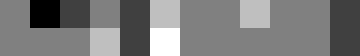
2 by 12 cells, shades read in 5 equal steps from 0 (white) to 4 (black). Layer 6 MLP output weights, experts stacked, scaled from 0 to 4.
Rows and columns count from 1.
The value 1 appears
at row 1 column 6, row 1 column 9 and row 2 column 4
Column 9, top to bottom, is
1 2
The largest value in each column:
2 4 3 2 3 1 2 2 2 2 2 3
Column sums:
4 6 5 3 6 1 4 4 3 4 4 6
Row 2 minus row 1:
0 -2 -1 -1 0 -1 0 0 1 0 0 0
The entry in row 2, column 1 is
2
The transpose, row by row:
2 2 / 4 2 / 3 2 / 2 1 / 3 3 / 1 0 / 2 2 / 2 2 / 1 2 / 2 2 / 2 2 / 3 3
